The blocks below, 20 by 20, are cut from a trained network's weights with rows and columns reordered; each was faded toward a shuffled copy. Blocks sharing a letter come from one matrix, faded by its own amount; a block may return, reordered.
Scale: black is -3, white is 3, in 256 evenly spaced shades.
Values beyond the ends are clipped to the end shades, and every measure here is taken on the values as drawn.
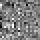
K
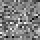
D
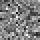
D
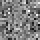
K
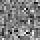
K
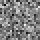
D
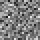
D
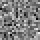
K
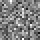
D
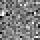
K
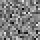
K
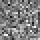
D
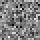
D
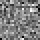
K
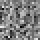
K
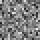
D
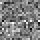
K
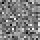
K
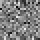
K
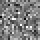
K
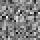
K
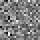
K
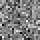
D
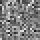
D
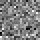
K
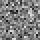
D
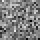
D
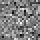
D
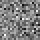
K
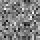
K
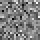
D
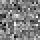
K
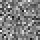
D
